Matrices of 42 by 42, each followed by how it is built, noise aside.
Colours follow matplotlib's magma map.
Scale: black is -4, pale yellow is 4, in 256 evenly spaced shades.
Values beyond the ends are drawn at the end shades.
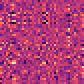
low rank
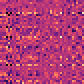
low rank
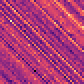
Toeplitz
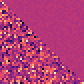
lower triangular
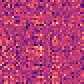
low rank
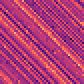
Toeplitz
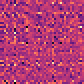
low rank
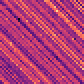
Toeplitz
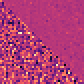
lower triangular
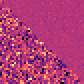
lower triangular
